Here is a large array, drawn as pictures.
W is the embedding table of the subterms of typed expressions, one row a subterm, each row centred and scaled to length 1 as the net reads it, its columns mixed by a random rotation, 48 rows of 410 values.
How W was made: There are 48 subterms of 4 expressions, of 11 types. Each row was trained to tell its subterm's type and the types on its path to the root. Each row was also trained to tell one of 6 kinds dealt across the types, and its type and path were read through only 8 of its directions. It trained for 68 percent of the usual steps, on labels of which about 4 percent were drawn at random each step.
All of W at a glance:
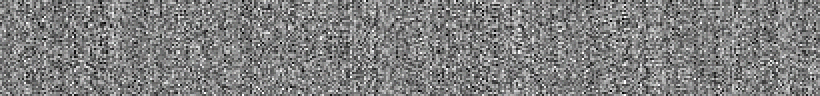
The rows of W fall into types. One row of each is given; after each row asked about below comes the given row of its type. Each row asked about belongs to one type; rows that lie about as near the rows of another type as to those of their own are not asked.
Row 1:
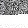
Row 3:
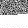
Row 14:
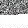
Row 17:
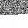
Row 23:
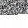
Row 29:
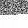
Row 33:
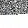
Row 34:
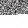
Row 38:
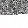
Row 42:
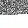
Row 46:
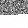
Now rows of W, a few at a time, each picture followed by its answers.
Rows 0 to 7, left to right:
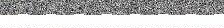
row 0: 33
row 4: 14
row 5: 33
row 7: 33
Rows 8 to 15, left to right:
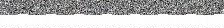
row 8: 14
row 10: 42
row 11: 34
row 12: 34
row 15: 23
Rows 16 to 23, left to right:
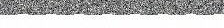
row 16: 33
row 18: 23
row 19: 3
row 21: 23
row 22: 34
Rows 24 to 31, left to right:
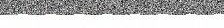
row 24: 29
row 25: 3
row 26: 3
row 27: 38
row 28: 23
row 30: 38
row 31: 34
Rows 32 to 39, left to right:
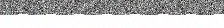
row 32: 17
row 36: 29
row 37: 14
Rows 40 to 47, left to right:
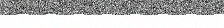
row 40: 14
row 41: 17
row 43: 29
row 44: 34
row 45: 42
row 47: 23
